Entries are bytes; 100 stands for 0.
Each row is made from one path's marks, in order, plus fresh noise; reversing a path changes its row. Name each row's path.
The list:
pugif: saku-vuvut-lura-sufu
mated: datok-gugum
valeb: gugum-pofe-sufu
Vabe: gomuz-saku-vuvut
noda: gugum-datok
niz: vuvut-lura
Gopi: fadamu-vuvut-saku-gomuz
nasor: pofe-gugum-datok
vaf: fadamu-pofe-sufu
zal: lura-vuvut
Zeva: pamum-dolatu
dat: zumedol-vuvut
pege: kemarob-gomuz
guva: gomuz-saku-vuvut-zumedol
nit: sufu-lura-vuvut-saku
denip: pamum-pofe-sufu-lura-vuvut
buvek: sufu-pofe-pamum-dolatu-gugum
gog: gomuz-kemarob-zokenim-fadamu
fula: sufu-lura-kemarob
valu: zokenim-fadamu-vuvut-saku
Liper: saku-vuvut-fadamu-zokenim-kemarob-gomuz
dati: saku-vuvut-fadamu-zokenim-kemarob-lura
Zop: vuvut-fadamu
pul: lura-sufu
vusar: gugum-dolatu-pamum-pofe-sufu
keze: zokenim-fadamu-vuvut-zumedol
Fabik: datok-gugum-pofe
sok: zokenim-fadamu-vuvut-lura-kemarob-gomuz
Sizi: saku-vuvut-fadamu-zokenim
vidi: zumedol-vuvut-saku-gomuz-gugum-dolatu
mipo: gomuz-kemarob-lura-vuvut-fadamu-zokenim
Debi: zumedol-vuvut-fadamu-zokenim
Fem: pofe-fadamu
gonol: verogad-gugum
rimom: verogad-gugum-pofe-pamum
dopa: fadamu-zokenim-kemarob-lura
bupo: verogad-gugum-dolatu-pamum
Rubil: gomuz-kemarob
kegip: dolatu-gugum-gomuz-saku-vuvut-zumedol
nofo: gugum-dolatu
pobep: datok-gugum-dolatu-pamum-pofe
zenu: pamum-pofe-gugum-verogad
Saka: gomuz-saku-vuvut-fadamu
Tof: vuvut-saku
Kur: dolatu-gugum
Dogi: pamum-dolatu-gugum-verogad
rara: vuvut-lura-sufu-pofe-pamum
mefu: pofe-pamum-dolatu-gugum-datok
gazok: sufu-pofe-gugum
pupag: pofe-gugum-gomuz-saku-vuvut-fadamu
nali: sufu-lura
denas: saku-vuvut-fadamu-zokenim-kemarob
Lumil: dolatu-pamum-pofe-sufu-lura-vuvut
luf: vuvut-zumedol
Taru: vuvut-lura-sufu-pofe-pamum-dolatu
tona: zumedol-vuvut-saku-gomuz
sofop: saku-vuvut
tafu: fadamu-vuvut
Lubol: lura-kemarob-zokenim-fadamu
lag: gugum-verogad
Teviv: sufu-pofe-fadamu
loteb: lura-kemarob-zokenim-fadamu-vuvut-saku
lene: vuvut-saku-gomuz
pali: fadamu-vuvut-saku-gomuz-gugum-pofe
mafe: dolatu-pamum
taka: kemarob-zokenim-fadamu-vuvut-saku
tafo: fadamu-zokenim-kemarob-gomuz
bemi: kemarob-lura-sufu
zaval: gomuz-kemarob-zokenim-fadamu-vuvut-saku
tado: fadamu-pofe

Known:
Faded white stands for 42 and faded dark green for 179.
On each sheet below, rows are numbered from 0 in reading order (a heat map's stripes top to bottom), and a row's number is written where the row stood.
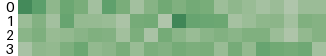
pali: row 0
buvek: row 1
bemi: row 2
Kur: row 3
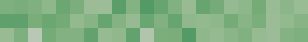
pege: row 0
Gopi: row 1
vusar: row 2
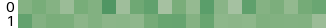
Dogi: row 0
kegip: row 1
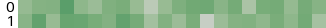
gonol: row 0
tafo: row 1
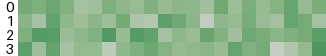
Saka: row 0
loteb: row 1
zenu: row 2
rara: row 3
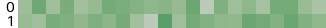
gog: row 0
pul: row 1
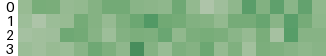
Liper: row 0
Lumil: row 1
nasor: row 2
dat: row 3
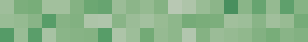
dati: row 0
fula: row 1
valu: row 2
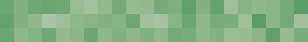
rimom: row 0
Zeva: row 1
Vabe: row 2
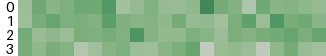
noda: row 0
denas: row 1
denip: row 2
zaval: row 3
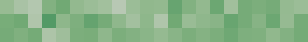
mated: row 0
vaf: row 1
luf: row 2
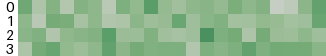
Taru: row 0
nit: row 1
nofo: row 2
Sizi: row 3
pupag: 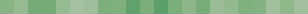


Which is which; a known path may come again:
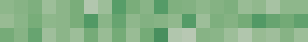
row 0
tona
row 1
sofop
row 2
taka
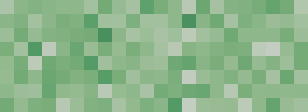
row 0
Lubol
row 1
nofo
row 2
dopa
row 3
niz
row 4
valeb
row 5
tafo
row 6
gazok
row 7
zaval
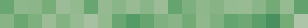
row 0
Vabe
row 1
mafe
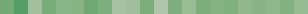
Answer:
tado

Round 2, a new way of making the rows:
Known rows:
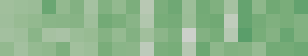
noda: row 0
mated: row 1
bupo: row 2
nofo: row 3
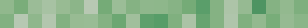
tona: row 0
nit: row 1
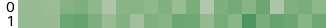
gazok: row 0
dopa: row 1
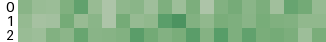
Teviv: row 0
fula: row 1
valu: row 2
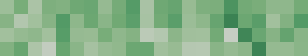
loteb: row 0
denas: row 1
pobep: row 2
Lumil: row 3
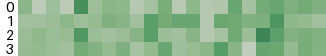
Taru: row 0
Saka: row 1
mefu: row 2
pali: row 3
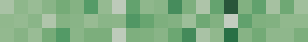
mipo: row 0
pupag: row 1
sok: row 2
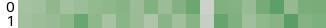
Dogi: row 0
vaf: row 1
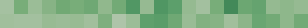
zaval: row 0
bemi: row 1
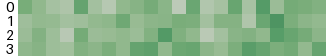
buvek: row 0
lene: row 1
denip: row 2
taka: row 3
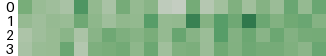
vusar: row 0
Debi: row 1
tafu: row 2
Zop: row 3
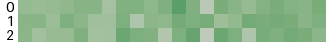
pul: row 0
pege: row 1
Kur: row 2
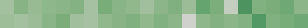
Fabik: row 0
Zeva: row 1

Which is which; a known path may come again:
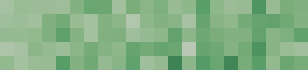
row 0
Gopi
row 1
tado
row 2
Fem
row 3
Saka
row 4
Sizi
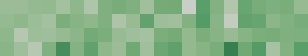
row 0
gonol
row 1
pali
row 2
niz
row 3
dati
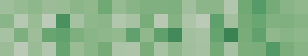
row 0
lene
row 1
Taru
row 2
gog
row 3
rara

